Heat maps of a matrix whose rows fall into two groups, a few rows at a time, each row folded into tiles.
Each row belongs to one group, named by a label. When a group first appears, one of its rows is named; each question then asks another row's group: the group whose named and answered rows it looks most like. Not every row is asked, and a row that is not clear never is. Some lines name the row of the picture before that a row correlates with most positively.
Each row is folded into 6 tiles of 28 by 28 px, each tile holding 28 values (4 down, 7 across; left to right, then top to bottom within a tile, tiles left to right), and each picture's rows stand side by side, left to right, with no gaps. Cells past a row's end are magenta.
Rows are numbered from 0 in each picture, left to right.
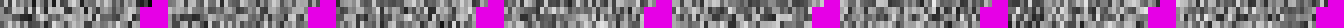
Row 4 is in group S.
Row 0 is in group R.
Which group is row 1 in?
R
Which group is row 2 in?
R
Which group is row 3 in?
R
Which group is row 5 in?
S
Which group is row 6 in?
R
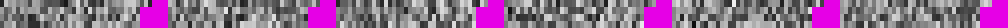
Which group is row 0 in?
R
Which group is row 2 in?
R
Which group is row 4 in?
S
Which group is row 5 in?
S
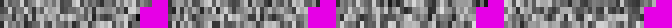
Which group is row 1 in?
R
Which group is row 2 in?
R
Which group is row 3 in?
S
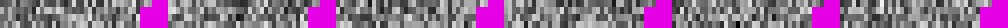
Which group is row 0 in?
R
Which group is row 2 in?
R
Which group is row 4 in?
R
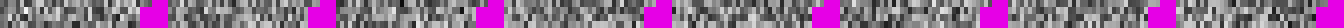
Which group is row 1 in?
R
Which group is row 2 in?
R
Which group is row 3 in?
S
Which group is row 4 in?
S
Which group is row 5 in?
R
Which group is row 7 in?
S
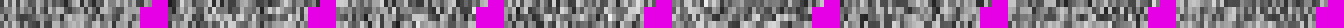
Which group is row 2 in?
S
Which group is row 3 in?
R
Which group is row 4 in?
S
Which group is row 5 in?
R
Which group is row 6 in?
S
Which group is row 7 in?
S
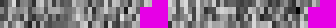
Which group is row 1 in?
S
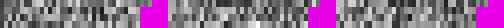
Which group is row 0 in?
R
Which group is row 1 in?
S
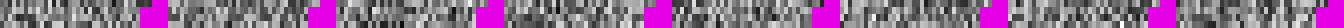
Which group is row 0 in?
R
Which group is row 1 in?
S
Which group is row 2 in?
R
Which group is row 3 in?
R
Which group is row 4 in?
R
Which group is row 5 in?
S
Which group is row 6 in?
S
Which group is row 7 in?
R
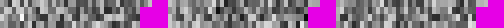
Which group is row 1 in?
S
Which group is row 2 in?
S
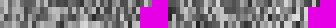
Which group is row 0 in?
S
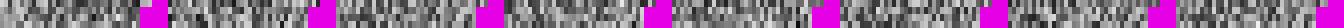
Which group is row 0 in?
S
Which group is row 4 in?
R
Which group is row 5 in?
R
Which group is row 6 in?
R
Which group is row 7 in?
R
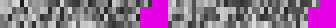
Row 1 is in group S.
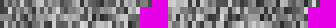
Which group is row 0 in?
R
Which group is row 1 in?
S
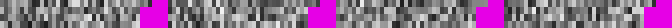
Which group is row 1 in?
R
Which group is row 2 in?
S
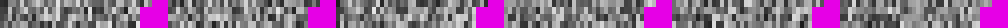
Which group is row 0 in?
R
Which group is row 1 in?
R
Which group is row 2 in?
R
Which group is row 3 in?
S
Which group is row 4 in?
R
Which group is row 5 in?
R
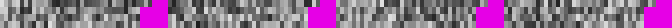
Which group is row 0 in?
S
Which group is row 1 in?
R
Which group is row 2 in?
S
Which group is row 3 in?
R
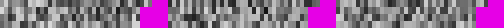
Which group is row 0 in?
S
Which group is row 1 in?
R
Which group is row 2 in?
S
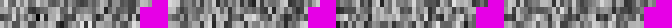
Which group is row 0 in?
S
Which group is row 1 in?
S
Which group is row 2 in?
R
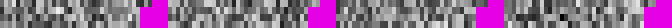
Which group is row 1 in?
S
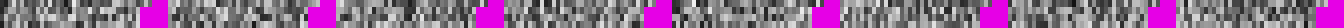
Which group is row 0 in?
R
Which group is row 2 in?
S
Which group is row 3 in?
R
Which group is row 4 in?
R
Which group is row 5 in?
S
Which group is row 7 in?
S
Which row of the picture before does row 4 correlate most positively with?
2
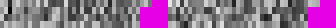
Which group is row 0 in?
S
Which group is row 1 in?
S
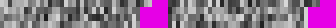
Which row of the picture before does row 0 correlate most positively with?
0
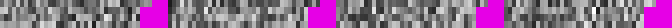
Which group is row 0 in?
S
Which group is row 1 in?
R
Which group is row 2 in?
R
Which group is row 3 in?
R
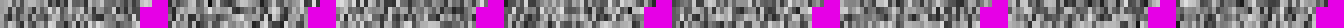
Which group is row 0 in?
S
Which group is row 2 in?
S
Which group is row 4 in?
R
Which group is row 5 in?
S
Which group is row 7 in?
R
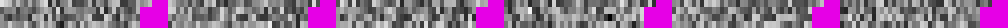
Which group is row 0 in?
S
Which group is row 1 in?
S
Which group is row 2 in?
S
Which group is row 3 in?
R
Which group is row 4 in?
S
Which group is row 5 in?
R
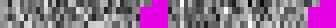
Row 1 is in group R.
